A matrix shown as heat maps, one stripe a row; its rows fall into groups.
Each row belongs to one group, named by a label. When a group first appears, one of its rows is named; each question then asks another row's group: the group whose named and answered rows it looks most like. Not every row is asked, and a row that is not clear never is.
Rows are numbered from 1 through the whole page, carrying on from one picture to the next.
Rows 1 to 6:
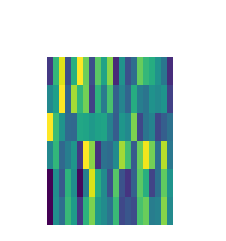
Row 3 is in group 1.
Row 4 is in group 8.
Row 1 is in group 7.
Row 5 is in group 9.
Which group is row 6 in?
9
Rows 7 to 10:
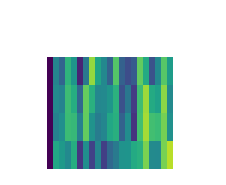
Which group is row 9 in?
9
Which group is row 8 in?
9
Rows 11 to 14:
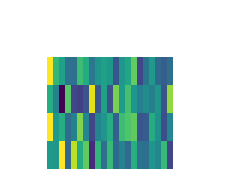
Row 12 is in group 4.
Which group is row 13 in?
1
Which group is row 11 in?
1
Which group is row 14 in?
7
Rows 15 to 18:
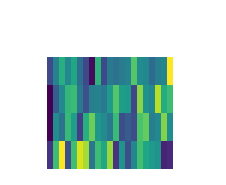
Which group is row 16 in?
9
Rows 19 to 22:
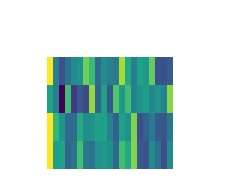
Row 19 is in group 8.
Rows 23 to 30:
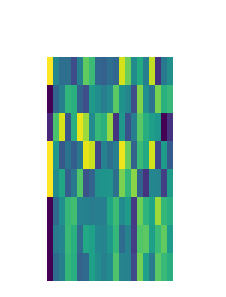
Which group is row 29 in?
9
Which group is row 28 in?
9
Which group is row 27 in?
1
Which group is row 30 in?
9
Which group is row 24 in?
9
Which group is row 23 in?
8
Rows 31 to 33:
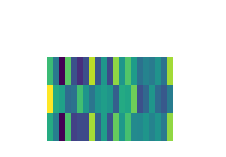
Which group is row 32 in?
1
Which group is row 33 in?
4
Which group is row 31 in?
4
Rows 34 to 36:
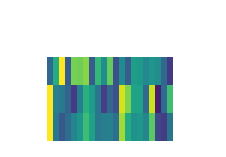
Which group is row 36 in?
8
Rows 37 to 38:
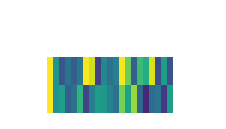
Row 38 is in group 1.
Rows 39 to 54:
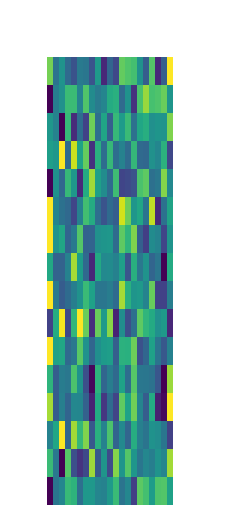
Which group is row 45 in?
1
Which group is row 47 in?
8
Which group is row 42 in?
7
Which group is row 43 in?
9
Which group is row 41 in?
4
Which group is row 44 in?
8
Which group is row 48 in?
7
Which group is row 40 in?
9
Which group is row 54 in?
9
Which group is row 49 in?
1
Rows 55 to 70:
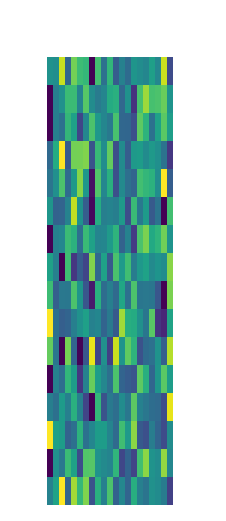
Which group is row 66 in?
9
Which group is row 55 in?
7
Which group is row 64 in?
8
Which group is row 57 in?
9
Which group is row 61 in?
9
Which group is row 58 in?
7
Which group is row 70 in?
7
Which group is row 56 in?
9
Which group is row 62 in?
4
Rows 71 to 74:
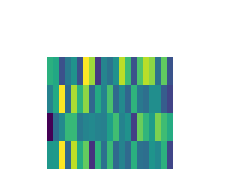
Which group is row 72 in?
7
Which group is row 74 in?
7
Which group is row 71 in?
8
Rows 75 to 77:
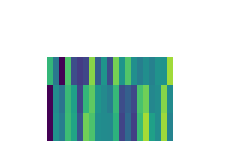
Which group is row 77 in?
9
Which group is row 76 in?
9
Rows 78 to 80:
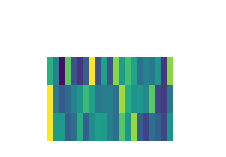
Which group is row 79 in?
8
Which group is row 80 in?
1
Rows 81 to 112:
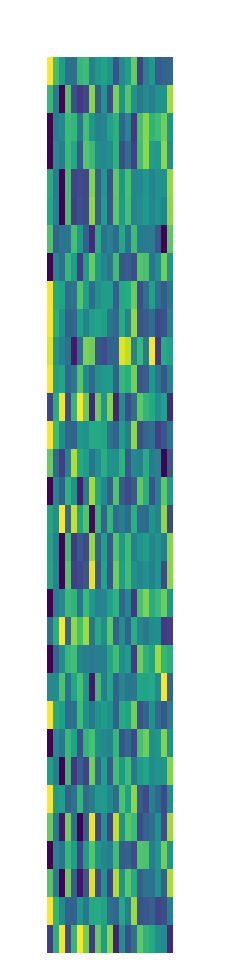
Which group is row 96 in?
9
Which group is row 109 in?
9
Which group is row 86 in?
4
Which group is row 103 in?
7
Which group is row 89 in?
1
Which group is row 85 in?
4
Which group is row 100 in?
9
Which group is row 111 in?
1
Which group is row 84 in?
9
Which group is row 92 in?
1
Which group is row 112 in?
7
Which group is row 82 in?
4
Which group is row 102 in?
9
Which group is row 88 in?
9
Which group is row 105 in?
9
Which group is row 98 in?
4
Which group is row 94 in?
1
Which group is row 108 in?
4
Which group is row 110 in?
4
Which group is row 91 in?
8
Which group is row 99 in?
4
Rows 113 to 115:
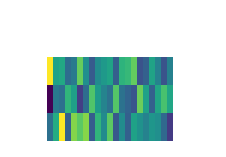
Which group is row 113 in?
1
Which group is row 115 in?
7
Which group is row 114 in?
9
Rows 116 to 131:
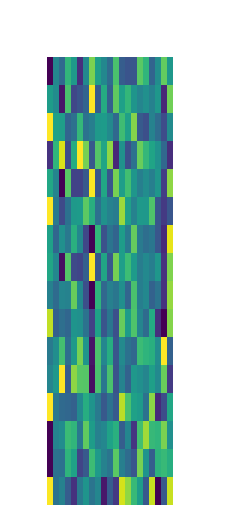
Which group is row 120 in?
4
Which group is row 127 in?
7
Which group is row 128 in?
8
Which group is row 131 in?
8
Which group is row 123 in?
4
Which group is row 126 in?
7
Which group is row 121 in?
8
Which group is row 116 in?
9
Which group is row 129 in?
9
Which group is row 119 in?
7
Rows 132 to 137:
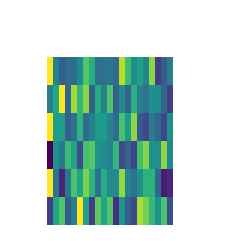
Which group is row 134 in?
1
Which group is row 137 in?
7
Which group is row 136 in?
8
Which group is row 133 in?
7
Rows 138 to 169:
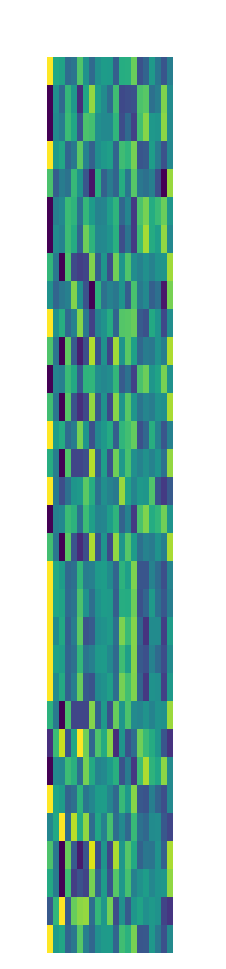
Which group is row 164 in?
1
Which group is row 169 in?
1
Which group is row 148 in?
4
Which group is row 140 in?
9
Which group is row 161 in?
4
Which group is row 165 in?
7
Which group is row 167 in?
4
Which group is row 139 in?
9
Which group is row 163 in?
9
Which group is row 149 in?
9
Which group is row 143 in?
9
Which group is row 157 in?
1
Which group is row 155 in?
4
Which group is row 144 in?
9
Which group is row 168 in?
7
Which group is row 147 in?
1
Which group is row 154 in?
9
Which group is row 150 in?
4
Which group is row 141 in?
1
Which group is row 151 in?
1
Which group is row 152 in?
4
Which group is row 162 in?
7
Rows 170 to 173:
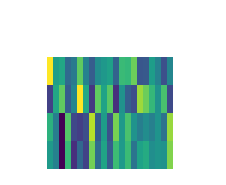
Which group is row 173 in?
4
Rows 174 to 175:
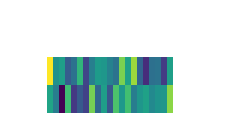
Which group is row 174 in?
1
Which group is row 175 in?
4
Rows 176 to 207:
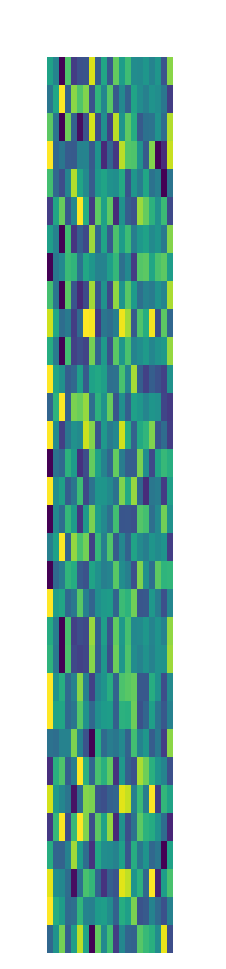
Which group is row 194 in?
9
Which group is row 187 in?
1
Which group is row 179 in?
8
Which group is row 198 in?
1
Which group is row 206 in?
1
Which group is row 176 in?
4
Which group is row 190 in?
9
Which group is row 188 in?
7
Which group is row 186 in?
4
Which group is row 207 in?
7
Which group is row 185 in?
8
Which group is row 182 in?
4
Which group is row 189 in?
8
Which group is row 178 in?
4
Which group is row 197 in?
4
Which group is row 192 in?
9
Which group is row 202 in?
8
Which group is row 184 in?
4
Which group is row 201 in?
7
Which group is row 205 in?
8
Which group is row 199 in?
1
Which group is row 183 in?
9
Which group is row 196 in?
4
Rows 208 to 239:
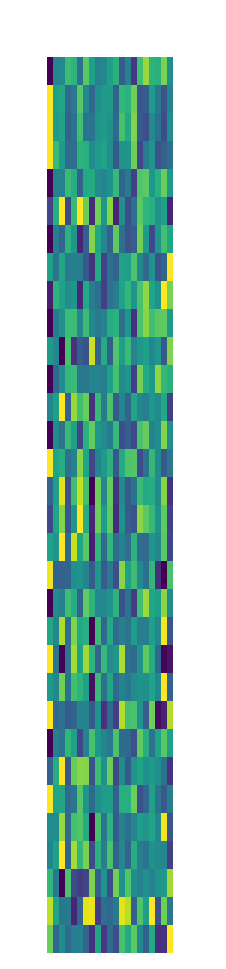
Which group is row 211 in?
1
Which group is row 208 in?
9
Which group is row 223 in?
7
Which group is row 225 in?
7
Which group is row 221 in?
9
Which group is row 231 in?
8
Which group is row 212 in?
9
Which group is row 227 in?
9
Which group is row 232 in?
9
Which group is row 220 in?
7
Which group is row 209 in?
1
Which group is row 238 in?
8
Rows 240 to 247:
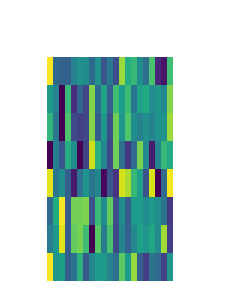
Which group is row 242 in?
4
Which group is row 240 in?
8
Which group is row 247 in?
1
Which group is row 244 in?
8
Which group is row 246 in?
7
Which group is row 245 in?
7
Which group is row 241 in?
4
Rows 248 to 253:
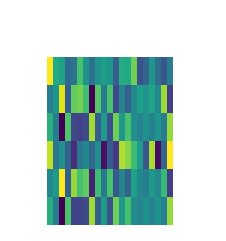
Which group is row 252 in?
7
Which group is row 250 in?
4
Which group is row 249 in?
7
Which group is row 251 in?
8
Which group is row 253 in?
4
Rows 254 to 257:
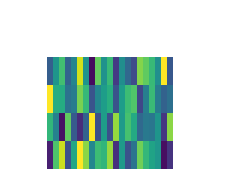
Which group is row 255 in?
1
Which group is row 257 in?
7
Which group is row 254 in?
7
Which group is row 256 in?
4
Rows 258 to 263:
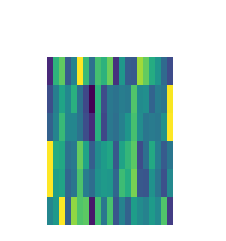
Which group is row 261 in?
1
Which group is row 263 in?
7
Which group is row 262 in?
1
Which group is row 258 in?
7
